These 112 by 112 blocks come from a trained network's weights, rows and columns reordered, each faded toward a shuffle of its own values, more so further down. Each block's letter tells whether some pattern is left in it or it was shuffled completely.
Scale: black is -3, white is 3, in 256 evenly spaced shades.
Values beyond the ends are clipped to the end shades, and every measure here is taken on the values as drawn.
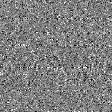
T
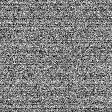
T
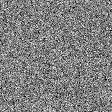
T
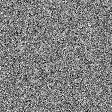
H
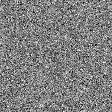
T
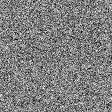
H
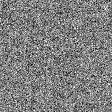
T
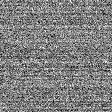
T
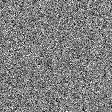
H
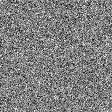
H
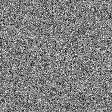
H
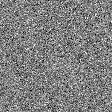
H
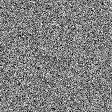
H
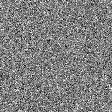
T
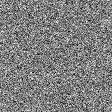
H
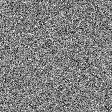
H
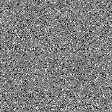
T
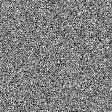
T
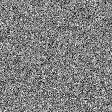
H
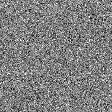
T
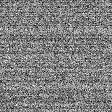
T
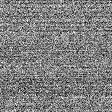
T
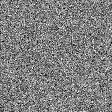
H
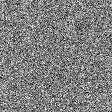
H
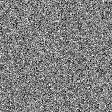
H
